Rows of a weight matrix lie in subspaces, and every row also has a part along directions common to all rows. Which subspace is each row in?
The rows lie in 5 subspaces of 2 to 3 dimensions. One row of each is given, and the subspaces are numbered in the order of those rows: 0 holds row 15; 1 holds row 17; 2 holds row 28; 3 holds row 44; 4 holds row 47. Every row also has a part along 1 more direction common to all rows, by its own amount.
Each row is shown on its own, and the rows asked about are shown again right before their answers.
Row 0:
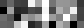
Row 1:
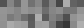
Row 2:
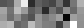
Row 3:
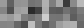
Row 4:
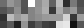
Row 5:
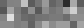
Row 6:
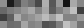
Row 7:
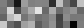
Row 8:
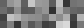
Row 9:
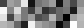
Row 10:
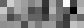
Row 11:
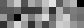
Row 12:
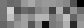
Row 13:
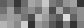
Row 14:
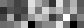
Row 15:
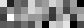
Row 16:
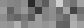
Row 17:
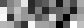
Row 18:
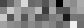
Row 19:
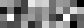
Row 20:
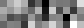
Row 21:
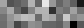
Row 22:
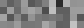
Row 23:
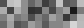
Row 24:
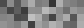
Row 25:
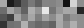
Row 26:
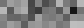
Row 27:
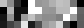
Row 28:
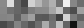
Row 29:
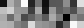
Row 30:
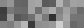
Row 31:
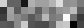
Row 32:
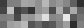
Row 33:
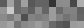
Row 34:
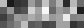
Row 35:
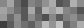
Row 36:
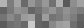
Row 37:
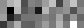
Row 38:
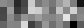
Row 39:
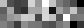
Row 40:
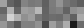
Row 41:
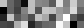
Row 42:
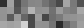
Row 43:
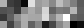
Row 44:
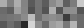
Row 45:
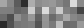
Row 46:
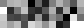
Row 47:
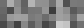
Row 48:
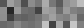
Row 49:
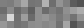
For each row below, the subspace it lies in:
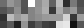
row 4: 4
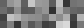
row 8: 4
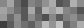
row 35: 2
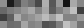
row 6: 2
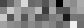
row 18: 4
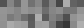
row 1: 3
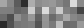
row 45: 2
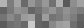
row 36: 3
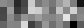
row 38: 3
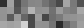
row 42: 3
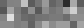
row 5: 2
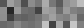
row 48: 0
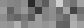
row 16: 4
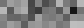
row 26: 4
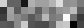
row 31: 1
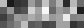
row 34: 2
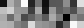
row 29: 0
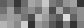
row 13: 3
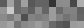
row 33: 0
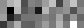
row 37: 0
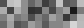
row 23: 4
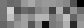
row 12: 0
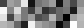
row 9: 1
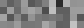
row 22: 4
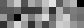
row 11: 0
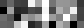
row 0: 0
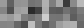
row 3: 3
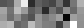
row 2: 2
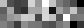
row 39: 1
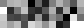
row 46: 4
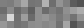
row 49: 2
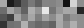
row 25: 2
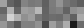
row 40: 0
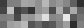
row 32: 0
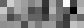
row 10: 2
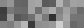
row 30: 1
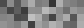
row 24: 1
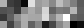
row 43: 2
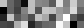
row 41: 1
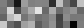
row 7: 0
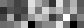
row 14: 1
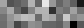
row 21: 1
